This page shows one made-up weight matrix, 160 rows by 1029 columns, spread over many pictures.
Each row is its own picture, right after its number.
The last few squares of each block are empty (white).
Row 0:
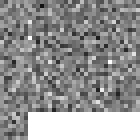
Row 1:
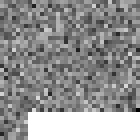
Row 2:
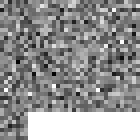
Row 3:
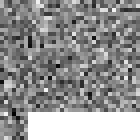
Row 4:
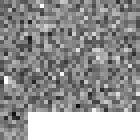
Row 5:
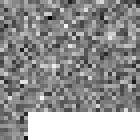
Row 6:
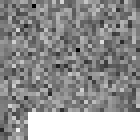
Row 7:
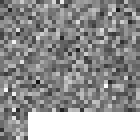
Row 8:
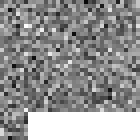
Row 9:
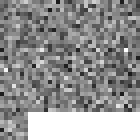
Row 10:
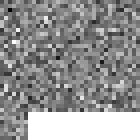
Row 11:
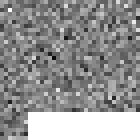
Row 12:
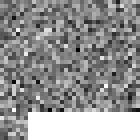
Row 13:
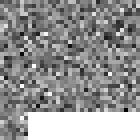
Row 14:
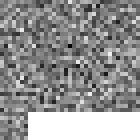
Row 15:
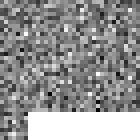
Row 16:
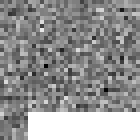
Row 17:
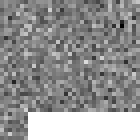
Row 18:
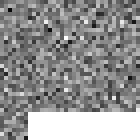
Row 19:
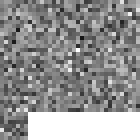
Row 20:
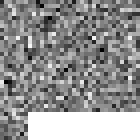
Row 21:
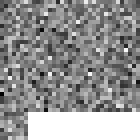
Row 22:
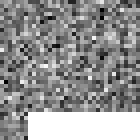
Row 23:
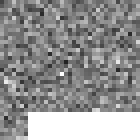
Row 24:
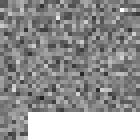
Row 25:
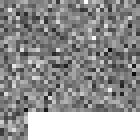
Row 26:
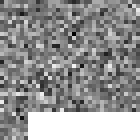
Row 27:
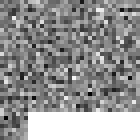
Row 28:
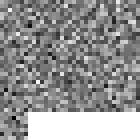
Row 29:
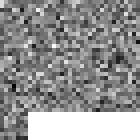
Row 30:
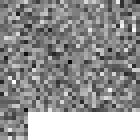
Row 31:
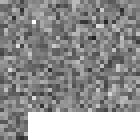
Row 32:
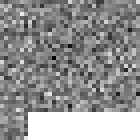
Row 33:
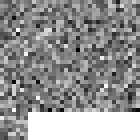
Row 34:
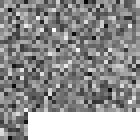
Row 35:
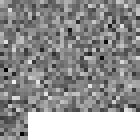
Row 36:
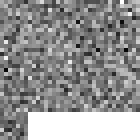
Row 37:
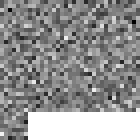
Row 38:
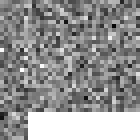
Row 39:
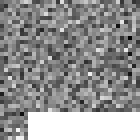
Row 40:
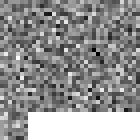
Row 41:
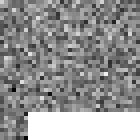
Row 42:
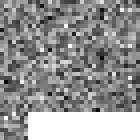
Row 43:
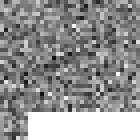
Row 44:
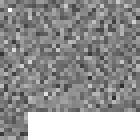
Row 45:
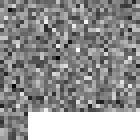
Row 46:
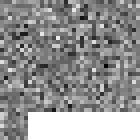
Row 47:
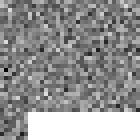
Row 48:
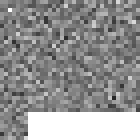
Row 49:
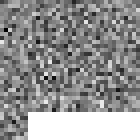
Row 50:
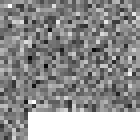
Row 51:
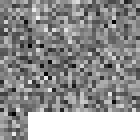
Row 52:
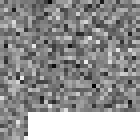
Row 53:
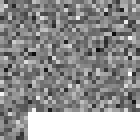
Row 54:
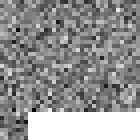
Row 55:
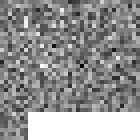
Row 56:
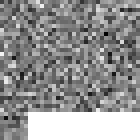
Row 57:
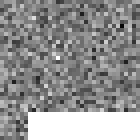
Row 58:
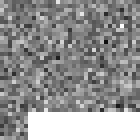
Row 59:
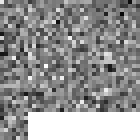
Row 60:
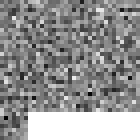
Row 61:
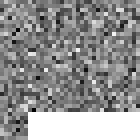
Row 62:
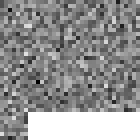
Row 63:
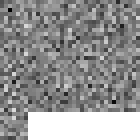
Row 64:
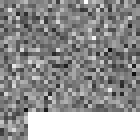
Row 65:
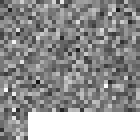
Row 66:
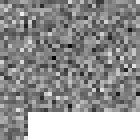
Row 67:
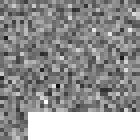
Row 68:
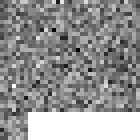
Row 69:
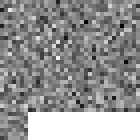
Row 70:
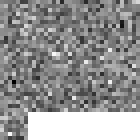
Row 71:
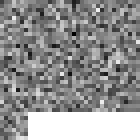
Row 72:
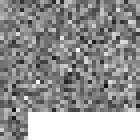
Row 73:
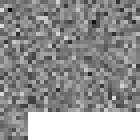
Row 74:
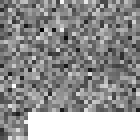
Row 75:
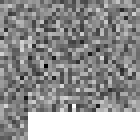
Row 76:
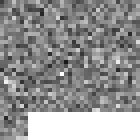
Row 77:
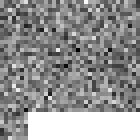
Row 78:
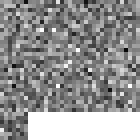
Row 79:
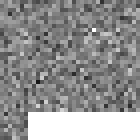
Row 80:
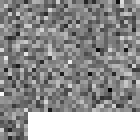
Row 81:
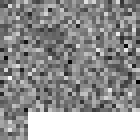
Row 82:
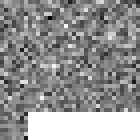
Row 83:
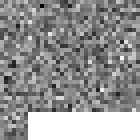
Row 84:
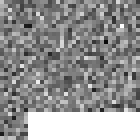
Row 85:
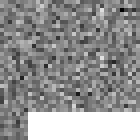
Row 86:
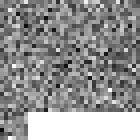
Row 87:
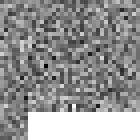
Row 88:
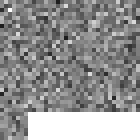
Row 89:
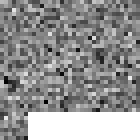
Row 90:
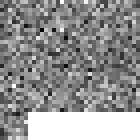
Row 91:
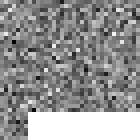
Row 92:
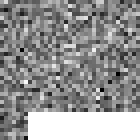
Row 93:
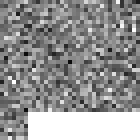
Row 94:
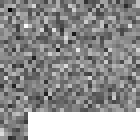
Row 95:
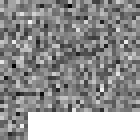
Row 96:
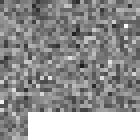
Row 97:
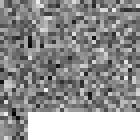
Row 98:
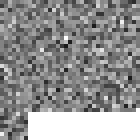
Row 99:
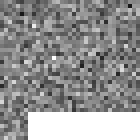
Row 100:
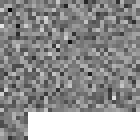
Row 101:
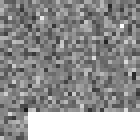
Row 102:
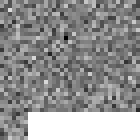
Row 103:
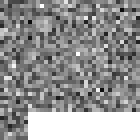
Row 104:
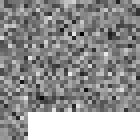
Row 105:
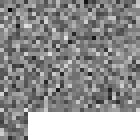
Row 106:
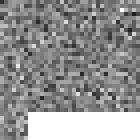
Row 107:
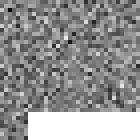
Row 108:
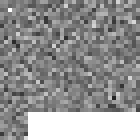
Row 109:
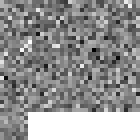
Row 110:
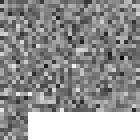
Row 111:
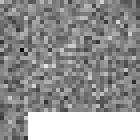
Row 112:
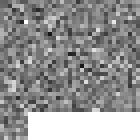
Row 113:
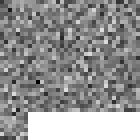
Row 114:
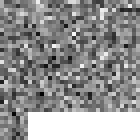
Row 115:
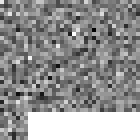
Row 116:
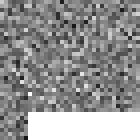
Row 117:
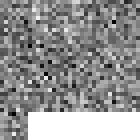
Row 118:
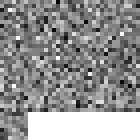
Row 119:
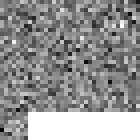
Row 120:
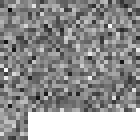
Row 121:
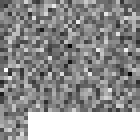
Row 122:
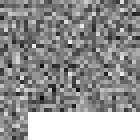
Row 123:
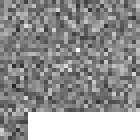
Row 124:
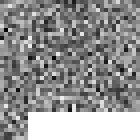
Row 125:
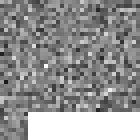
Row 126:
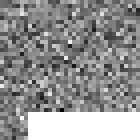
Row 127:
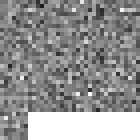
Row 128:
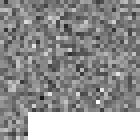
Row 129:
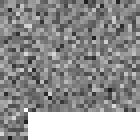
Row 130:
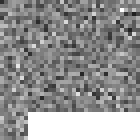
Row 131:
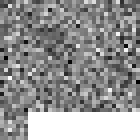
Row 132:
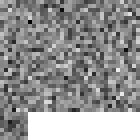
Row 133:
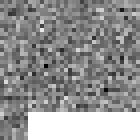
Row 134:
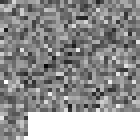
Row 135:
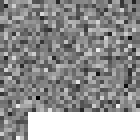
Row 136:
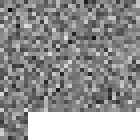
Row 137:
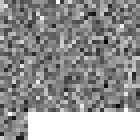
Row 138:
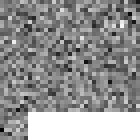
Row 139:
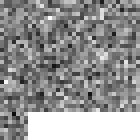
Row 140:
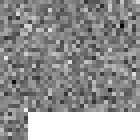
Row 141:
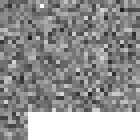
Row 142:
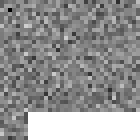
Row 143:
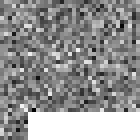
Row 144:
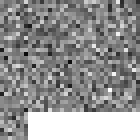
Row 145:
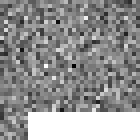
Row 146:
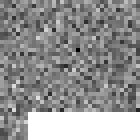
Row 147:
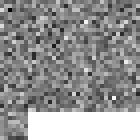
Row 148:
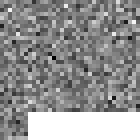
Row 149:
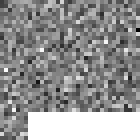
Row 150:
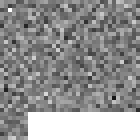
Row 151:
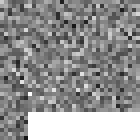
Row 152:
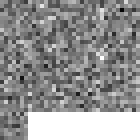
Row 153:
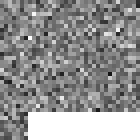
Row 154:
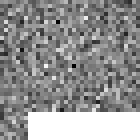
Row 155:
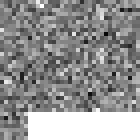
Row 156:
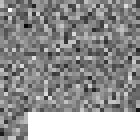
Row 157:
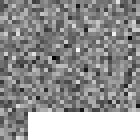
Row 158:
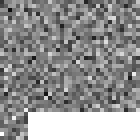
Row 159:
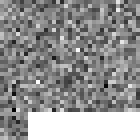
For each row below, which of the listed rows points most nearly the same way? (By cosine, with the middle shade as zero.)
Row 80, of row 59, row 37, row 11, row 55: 37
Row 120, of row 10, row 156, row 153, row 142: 142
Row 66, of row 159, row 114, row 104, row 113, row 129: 114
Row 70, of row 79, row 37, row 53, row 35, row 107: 37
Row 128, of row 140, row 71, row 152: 71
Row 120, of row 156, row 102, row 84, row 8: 8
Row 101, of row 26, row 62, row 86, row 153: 86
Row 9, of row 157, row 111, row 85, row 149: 149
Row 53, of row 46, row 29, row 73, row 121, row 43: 73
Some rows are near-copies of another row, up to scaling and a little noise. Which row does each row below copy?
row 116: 151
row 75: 87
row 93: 30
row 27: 60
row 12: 33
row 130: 106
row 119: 138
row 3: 97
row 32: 66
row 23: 76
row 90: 74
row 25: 64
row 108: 48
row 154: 145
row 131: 81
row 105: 136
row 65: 7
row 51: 117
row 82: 5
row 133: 16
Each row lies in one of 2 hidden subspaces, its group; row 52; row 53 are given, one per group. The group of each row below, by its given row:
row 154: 52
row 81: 53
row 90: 53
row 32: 52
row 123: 53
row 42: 52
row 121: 53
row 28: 53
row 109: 52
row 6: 53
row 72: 53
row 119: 53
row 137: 53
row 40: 52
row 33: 53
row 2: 52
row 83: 52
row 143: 53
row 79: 52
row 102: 53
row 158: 53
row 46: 52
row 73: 53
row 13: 52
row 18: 53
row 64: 53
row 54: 53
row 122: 52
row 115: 52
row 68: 53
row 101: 53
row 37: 53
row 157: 53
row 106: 52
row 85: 52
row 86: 53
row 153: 52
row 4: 52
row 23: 52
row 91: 53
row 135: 53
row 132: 53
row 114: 52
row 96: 52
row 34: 53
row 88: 53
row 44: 53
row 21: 53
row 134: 52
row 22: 52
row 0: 52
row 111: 52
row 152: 52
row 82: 52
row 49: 52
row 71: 52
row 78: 53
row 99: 52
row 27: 52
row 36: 53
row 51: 52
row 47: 53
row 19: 53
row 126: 52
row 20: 52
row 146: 53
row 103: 52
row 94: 53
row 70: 53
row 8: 53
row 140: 53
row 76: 52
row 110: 52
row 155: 52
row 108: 53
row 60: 52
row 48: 53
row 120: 53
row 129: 53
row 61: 53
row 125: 52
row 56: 52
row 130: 52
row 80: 53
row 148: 53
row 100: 53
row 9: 53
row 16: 52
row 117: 52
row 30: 53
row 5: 52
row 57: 53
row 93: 53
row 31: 52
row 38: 52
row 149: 53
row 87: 52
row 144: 53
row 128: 52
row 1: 53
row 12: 53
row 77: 53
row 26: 52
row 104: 52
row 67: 52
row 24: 52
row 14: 52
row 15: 52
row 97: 52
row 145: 52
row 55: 52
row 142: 53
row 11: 53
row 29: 52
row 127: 52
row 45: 53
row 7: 53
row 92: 52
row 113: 53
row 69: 53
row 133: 52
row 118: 53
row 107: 53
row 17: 53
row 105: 53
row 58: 53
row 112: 52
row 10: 53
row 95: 52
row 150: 53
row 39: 53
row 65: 53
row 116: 52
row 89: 52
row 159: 53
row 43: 52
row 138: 53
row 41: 52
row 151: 52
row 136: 53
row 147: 53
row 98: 53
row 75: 52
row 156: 53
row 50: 52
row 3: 52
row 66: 52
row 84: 53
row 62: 53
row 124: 52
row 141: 52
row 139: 52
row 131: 53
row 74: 53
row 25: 53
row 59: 52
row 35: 53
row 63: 53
